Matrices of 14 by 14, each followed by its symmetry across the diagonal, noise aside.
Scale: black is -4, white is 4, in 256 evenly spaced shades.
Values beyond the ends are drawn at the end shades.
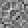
symmetric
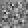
antisymmetric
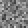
neither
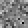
symmetric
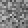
neither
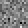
neither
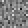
neither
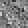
antisymmetric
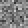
neither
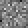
symmetric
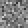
antisymmetric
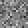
antisymmetric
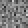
neither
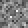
symmetric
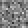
antisymmetric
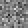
antisymmetric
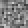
antisymmetric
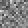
symmetric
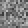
neither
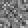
symmetric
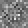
symmetric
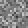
symmetric
